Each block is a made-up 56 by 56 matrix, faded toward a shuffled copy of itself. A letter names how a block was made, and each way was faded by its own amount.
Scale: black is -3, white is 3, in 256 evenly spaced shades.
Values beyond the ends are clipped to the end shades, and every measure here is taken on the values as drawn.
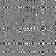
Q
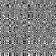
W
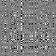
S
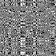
W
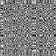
W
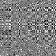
W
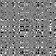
Q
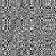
W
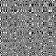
W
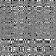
Q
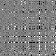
Q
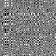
W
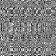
W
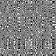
W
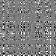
S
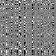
S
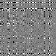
S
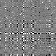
Q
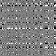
Q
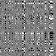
S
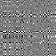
Q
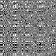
W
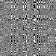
S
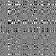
Q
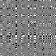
Q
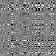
S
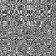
W
